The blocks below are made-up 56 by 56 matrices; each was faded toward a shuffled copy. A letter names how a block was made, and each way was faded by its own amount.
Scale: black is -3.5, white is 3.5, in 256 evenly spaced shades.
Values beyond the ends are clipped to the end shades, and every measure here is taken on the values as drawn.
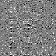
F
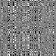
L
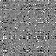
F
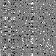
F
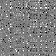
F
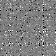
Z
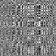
L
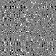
F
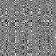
L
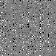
Z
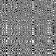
L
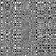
L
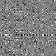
F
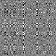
L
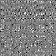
F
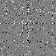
Z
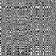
L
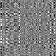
L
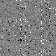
Z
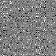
F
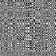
L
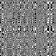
L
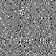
F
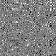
F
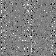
Z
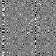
L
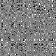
F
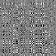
L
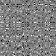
F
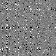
Z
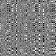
L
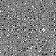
F
